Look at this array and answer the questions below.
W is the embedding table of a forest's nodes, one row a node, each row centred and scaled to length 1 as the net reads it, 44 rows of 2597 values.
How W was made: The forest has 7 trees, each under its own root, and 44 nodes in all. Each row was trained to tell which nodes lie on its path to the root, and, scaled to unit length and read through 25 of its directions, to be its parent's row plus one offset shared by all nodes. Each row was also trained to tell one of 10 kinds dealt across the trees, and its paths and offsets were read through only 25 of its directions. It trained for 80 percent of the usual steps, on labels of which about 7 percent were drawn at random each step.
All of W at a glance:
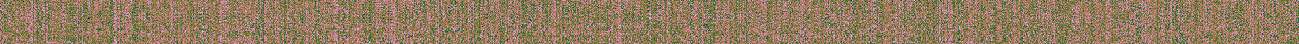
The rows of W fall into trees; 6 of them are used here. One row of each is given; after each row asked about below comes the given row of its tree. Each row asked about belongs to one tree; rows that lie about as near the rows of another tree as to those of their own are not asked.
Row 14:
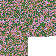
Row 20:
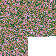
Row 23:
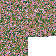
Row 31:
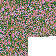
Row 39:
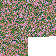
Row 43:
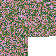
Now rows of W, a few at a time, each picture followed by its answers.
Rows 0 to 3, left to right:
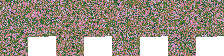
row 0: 31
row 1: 39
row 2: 23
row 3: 23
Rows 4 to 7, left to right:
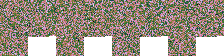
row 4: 20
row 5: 39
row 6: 23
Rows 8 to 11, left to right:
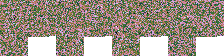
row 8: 39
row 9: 20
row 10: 39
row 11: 43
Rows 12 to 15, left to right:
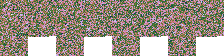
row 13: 20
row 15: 39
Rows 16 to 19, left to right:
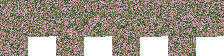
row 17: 14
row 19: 43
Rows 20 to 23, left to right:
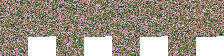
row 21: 39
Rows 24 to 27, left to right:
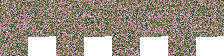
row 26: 31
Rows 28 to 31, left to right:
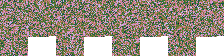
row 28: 23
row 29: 14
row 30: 39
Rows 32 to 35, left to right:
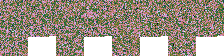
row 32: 20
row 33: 31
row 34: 23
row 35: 20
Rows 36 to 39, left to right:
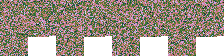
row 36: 43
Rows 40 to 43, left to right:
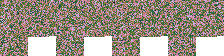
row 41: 23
